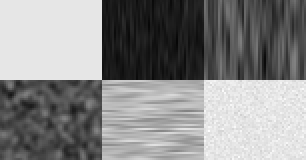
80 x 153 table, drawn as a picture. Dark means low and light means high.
The table splits into 2 rows of 3 panels. Panel 1,1: very high, flat. Panel 1,2: very low, streaked downward, faint in contrast. Panel 1,3: low, streaked downward. Panel 2,1: low, blotchy. Panel 2,2: high, streaked across. Panel 2,3: very high, fine-grained, faint in contrast.
